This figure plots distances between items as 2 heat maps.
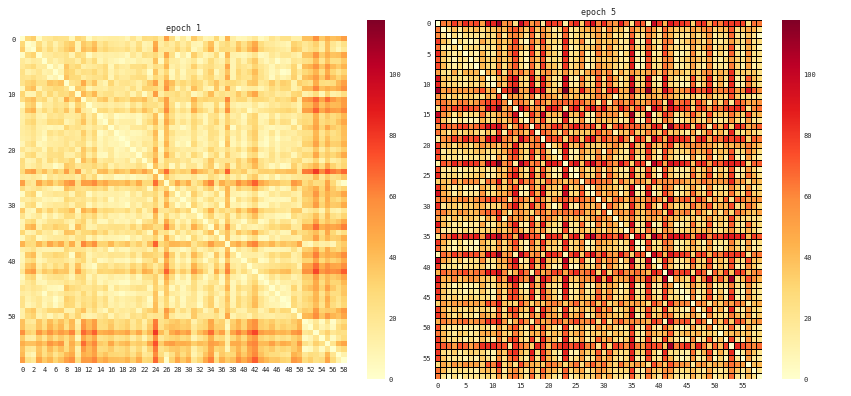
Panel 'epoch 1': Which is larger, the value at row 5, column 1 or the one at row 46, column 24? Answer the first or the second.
the second
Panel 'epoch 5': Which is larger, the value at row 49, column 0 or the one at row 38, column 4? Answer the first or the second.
the second
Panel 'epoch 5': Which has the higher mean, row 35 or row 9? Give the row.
35
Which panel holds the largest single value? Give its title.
epoch 5
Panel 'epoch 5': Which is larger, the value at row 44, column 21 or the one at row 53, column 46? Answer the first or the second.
the second
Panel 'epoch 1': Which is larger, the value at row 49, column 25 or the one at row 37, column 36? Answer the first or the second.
the second
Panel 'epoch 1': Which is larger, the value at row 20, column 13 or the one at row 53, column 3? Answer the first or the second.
the second
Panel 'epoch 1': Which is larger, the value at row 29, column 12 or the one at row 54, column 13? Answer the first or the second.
the second
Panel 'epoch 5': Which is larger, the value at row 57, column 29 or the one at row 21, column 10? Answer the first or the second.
the first
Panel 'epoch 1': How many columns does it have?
59
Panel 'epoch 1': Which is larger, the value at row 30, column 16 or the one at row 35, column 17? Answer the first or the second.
the second
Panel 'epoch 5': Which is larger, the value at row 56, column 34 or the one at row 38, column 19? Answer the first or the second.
the first
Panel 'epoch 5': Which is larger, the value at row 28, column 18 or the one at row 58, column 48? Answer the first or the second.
the first
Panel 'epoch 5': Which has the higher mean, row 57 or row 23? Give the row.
23
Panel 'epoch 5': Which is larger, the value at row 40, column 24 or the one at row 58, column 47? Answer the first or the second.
the second
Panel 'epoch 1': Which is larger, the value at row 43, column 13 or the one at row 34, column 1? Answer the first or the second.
the second
